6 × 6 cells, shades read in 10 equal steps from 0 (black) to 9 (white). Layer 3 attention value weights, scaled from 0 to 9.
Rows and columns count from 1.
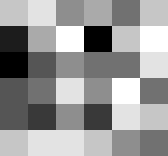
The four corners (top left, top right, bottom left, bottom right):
7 7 7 4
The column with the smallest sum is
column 1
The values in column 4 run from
0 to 7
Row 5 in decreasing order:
8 7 5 3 2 2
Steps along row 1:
up down up down up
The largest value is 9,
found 3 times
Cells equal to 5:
5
